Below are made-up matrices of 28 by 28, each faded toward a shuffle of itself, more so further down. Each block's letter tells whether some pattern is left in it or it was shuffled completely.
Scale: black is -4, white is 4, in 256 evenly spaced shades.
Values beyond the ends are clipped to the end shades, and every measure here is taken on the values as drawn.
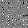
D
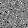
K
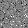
K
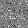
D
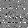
D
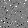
K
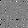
D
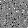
K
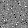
K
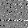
D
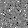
K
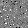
K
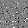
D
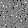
K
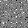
D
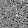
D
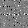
D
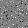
K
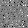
D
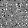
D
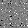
D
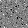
K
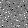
K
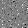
D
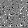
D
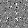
D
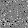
D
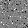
K
